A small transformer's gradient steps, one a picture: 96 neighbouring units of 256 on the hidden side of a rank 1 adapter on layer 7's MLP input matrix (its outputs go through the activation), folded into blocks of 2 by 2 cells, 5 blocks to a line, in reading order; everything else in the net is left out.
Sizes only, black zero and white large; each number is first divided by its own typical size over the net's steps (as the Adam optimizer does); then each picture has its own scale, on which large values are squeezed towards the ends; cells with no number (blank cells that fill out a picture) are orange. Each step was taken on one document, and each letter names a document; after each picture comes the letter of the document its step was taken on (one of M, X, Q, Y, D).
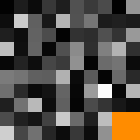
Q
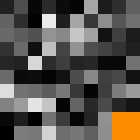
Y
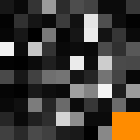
Q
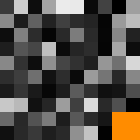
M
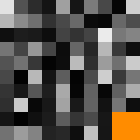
M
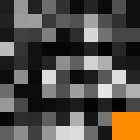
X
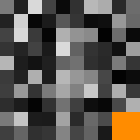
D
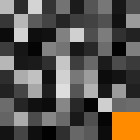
D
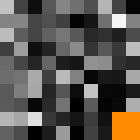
D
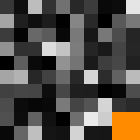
M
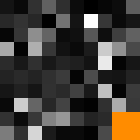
Q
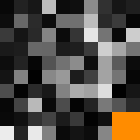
Q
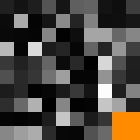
Q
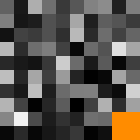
D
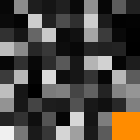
X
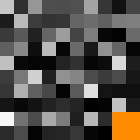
D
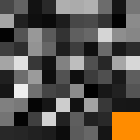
M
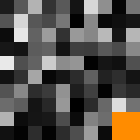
D
